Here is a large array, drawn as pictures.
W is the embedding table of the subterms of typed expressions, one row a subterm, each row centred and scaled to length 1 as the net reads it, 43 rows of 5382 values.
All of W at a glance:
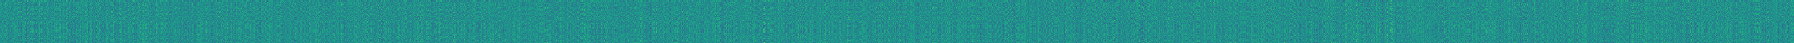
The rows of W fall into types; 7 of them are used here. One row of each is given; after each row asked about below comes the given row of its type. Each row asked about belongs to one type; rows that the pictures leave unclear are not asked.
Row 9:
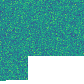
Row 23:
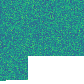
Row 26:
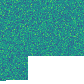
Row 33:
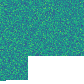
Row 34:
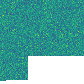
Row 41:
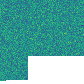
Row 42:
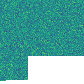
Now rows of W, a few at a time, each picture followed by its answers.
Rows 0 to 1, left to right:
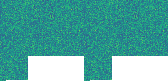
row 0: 23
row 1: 23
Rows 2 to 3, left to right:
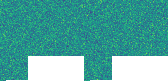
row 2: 33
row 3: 9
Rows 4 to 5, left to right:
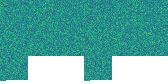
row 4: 33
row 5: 41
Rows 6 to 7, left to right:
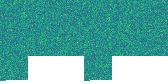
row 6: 9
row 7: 42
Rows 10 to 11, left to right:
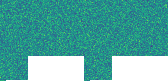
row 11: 33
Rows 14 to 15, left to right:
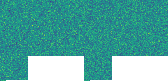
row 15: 41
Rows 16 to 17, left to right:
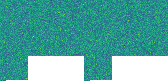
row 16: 33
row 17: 26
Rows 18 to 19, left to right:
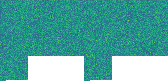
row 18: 23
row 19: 26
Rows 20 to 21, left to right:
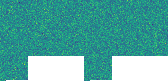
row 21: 34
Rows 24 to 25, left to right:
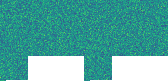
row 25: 26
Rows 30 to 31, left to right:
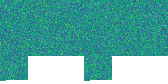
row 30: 9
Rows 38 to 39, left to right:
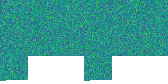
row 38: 23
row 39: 34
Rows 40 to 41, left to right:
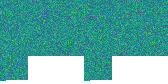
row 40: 26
